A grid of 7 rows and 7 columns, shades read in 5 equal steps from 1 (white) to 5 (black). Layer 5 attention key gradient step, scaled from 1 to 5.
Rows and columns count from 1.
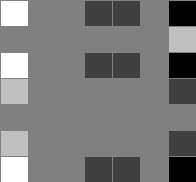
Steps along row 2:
same same same same same down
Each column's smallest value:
1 3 3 3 3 3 2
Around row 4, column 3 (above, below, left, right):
3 3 3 3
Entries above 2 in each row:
6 6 6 6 7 6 6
